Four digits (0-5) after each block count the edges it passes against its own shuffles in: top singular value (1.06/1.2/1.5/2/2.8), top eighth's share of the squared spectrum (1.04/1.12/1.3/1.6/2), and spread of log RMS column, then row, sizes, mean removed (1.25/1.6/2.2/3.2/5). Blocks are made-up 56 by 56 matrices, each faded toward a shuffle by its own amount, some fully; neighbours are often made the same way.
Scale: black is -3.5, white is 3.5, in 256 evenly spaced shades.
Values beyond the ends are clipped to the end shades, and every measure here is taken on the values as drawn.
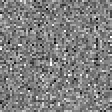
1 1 1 0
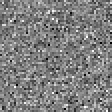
0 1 1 0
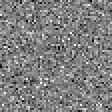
0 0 0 0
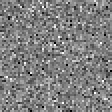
0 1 0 0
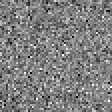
0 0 0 0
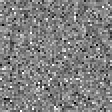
0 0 0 0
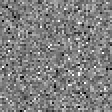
1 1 1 0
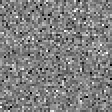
0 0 0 0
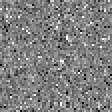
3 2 1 0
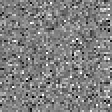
3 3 1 1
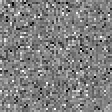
3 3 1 1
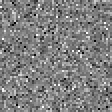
2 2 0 0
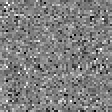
3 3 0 1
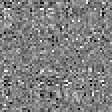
4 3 2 2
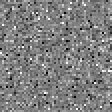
2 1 0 0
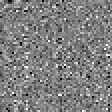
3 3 1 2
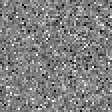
2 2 0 0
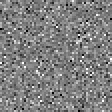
3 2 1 0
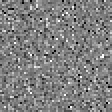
2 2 0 0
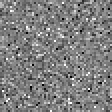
2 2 0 0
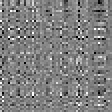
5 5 3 3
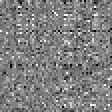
4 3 2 2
